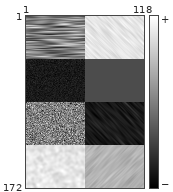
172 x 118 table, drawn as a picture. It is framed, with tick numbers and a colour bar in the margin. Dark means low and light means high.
The table splits into 4 rows of 2 panels. Panel 1,1: middling, streaked across, strong in contrast. Panel 1,2: very high, slanting down to the right, faint in contrast. Panel 2,1: very low, fine-grained, faint in contrast. Panel 2,2: low, flat. Panel 3,1: middling, fine-grained, strong in contrast. Panel 3,2: very low, slanting down to the right, faint in contrast. Panel 4,1: very high, blotchy, faint in contrast. Panel 4,2: high, slanting up to the right, faint in contrast.
